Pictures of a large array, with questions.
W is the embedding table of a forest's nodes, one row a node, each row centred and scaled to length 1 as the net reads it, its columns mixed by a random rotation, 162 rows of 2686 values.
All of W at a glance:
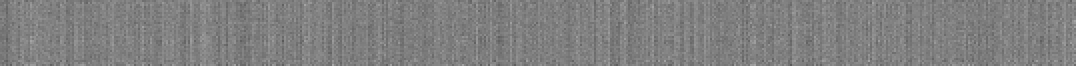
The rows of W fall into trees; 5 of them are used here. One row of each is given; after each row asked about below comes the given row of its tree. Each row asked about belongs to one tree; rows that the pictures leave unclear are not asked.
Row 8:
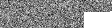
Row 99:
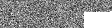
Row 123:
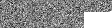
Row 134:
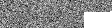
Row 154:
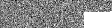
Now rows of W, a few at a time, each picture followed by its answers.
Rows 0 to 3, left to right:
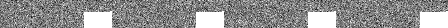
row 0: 154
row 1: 8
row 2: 154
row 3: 154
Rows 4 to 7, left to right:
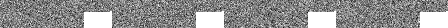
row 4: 8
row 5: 99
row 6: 123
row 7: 8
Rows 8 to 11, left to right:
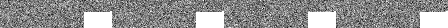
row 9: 8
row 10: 99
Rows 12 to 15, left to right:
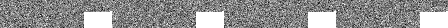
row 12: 99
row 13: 123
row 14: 99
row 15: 154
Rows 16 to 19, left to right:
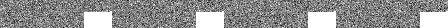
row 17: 154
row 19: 99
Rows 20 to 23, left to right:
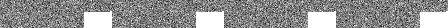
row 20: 8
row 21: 99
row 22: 154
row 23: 154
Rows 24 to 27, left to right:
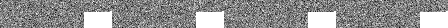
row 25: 134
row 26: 8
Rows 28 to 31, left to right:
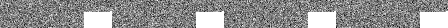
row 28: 154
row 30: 154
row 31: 99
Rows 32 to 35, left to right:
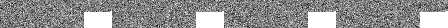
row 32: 123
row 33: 154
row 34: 99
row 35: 99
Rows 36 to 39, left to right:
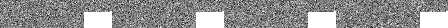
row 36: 99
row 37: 154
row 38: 8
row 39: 123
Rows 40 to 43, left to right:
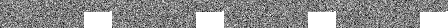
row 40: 99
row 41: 99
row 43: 134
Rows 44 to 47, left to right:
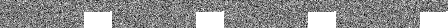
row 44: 154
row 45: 99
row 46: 8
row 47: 8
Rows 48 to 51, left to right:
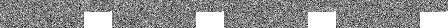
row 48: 123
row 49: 134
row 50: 154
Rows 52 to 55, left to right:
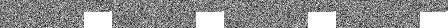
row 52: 154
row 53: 134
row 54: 8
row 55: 99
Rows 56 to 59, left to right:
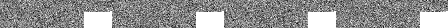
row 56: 154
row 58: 154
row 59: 154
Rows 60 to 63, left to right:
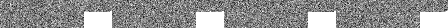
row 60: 123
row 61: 154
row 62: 8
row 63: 123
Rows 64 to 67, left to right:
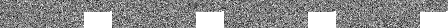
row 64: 154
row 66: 123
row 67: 123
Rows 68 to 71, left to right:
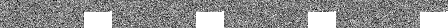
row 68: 123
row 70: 154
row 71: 154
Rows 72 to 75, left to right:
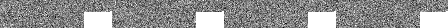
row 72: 99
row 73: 8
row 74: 123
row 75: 99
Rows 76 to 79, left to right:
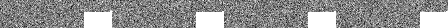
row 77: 8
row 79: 123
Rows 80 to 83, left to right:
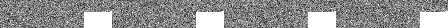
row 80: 99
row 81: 123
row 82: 154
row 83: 154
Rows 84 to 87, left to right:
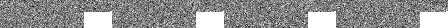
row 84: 8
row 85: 123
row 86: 123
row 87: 154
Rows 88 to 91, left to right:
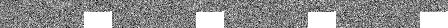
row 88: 154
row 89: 134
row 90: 8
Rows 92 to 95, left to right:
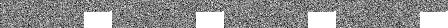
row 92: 99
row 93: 99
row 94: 99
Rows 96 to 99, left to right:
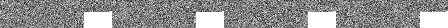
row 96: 8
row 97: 8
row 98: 154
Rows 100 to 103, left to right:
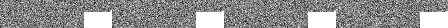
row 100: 99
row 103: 99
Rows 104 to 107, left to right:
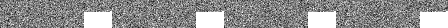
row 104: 99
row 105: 99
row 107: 99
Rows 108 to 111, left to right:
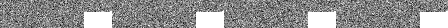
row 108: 99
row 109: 123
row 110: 154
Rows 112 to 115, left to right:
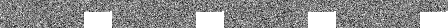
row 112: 123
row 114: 154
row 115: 99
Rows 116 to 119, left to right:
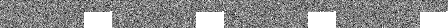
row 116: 8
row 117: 8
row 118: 99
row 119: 154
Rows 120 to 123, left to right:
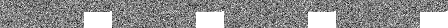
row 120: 8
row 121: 99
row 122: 123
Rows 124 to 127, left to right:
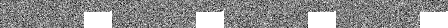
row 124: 99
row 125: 123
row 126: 99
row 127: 154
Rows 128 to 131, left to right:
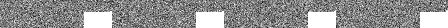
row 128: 154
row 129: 99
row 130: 123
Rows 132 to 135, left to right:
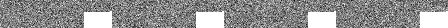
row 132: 8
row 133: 99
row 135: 154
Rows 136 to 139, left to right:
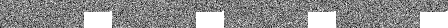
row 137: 99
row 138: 154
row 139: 123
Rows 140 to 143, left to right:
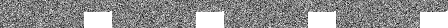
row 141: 154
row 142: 123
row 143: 123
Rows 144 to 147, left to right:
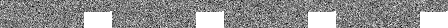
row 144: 8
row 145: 154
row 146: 123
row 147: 123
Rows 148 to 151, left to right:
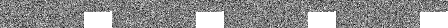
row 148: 99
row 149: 154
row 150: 154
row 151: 154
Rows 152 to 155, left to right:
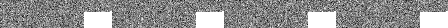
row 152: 99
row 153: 154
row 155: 134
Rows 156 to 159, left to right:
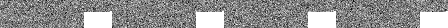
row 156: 8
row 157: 99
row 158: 99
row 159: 123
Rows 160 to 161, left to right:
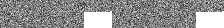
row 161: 99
